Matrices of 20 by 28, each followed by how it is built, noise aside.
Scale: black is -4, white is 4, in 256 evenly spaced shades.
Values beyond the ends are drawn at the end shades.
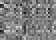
low rank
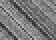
Toeplitz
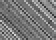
Toeplitz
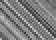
Toeplitz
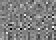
low rank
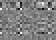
low rank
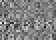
low rank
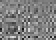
low rank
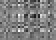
low rank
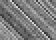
Toeplitz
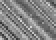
Toeplitz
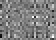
low rank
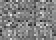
low rank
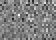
low rank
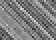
Toeplitz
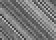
Toeplitz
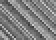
Toeplitz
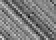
Toeplitz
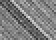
Toeplitz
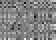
low rank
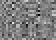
low rank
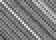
Toeplitz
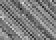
Toeplitz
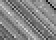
Toeplitz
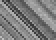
Toeplitz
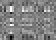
low rank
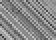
Toeplitz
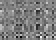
low rank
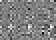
low rank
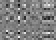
low rank
